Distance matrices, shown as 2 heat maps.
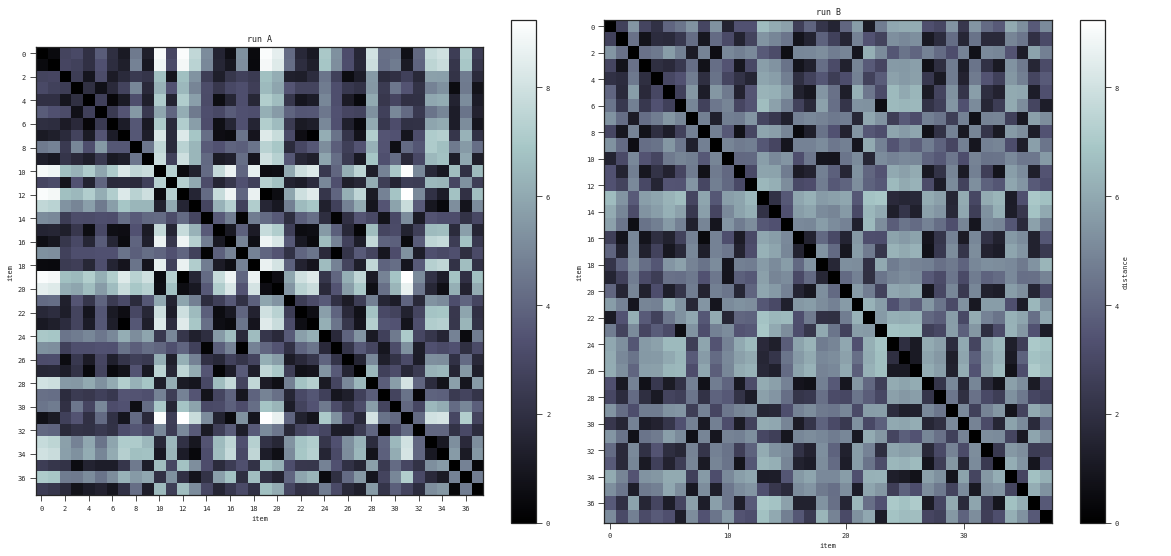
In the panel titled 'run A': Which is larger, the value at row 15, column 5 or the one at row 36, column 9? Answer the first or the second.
the second
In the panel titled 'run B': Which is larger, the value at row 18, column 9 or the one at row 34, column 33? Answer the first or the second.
the second
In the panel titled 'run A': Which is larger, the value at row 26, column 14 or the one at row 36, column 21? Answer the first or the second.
the second
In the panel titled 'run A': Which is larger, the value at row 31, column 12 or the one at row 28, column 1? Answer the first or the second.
the first
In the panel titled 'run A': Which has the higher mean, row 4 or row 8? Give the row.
8
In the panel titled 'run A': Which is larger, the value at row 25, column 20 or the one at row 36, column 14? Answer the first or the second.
the first
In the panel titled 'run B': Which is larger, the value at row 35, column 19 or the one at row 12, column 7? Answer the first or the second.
the second
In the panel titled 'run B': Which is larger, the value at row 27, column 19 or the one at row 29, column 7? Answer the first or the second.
the first
